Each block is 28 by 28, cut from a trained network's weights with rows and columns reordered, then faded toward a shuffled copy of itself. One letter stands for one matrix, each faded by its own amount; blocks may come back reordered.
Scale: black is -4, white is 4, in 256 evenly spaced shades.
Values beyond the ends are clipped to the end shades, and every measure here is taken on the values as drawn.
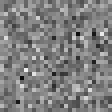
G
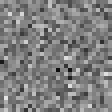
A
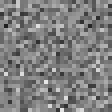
A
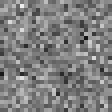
A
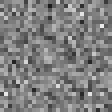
A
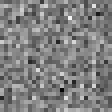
G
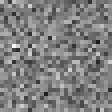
A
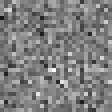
G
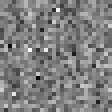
G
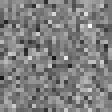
G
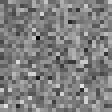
A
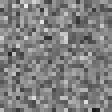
A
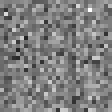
G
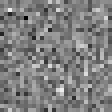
G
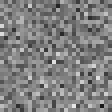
A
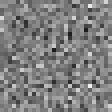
A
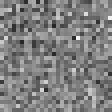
A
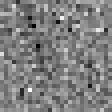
G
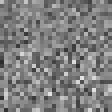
A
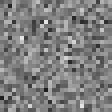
A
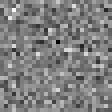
A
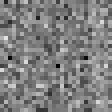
G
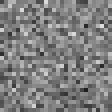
A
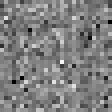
G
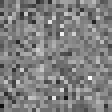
G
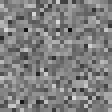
A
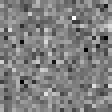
G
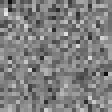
A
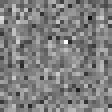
G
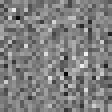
G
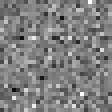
G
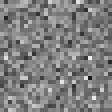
A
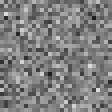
A
